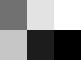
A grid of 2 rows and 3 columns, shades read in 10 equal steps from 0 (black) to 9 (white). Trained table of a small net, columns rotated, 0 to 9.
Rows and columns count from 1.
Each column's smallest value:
4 1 0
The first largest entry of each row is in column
3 1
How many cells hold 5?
0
